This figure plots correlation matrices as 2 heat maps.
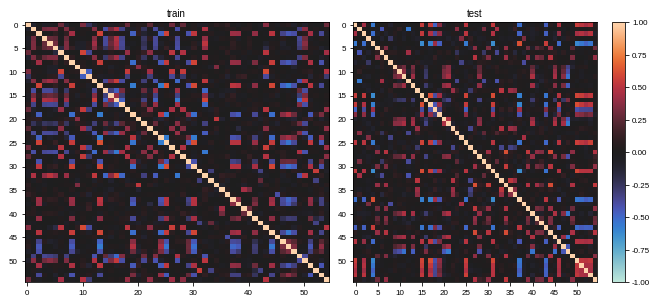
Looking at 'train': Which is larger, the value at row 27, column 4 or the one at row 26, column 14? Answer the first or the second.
the second
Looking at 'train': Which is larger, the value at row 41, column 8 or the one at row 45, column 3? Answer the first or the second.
the first
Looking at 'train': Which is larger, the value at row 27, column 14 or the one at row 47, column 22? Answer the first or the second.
the first
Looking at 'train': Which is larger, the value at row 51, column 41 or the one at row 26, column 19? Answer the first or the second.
the first
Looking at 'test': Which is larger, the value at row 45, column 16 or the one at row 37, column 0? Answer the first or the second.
the first
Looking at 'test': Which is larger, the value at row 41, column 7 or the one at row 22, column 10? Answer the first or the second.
the first
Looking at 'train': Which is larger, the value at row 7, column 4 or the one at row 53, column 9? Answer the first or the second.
the first
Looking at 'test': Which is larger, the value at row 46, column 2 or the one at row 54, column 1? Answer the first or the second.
the first
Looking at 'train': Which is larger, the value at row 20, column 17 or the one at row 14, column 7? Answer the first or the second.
the first
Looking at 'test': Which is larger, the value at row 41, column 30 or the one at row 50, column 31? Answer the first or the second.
the second
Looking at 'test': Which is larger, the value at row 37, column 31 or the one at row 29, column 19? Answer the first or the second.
the second
